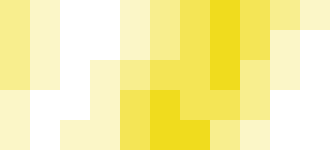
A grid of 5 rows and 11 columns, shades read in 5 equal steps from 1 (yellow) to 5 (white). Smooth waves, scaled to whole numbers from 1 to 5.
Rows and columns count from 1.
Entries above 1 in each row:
10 10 10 10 9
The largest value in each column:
4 5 5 5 4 3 2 3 4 5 5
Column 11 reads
4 5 5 5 5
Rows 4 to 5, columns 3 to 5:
5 4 2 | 4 4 2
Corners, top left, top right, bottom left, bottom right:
3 4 4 5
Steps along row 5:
up down same down down same up up up same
